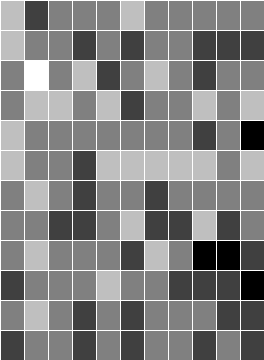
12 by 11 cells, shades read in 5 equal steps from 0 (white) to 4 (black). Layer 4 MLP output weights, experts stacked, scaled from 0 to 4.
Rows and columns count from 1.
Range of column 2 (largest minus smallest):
3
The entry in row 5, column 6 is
2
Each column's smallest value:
1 0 1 1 1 1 1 1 1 2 1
